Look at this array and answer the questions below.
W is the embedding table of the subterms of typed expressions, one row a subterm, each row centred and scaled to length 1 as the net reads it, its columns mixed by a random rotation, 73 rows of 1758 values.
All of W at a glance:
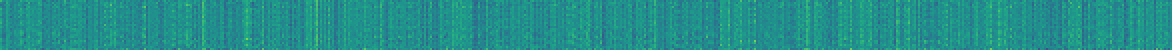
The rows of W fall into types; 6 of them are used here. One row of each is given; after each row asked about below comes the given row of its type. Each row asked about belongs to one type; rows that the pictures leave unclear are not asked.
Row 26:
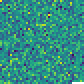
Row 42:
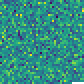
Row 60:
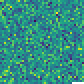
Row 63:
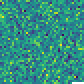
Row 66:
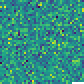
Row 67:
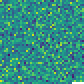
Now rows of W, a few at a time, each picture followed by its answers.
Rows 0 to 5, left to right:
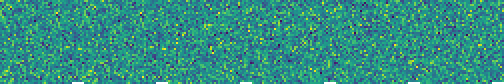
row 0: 60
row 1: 60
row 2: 66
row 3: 66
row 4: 63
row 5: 63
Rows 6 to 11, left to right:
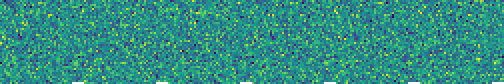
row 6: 42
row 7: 67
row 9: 42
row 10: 42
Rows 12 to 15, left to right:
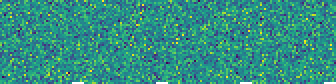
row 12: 26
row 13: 60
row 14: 66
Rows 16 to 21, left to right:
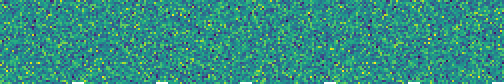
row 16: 67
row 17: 67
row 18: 63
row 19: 60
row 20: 67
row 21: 66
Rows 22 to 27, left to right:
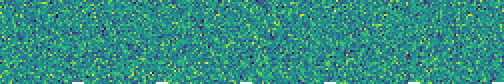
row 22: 42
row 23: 26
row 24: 67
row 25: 42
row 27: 42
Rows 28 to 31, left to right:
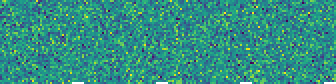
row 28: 66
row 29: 63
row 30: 60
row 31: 60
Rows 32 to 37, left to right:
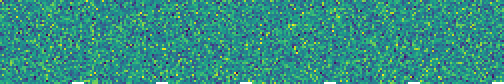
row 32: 63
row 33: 60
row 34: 26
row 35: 66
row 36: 63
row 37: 67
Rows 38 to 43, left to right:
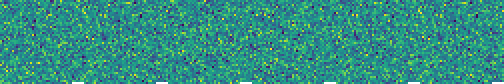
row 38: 67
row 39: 42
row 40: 66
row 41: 63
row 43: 42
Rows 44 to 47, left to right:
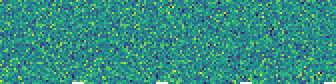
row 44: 67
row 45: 67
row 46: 60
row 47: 26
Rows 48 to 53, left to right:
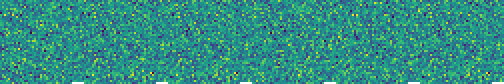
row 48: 63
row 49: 26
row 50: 26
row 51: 63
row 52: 42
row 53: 26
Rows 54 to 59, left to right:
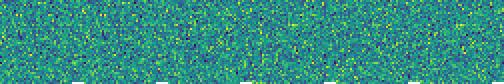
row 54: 42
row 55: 42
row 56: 66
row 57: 26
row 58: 67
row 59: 66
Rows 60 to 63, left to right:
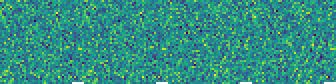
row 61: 60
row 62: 63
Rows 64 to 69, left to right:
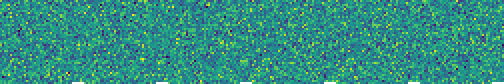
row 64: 26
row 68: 67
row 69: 66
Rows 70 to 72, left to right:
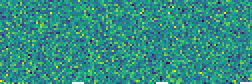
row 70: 67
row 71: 60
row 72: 60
